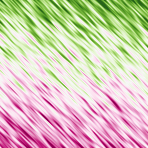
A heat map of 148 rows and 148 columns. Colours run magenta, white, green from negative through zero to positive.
No row or column stands out. There is an overall slope up to the top. The bottom left is the ninth with the lowest average. The top right is the ninth with the highest average. The grain runs diagonally down to the right.
